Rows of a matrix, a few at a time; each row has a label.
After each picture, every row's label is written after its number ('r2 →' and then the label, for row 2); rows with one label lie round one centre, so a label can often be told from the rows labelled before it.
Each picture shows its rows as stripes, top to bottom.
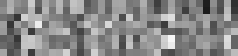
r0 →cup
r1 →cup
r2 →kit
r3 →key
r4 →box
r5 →kit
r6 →kit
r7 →box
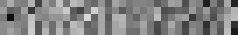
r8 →cup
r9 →box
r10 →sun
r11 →cup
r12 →cup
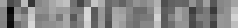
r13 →box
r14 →sun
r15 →sun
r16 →sun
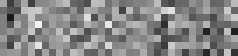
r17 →box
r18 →kit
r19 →sun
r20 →key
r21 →cup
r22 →box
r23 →key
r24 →cup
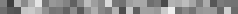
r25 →key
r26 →kit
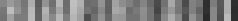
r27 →cup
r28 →cup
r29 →cup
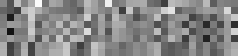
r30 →key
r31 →kit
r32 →sun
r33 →cup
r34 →sun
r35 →cup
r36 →box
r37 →box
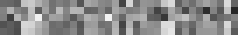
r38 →kit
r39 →cup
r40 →key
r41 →kit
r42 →kit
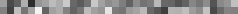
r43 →box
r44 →key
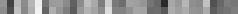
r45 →key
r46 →key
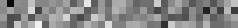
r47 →sun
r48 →cup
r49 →box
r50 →key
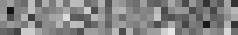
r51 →cup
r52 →sun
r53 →box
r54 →cup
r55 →kit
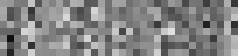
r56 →cup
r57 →box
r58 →box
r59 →cup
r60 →kit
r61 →sun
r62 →box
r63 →sun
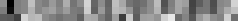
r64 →sun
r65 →sun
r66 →kit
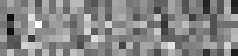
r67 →cup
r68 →cup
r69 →sun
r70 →key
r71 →sun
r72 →box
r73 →kit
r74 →cup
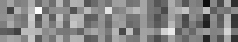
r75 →cup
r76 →key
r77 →cup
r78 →cup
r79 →kit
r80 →cup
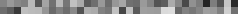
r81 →cup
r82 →kit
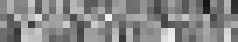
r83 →cup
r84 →cup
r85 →key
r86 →box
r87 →kit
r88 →kit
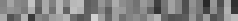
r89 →cup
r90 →cup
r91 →box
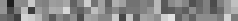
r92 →sun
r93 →box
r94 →kit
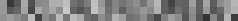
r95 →box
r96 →box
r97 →cup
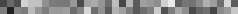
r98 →kit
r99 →sun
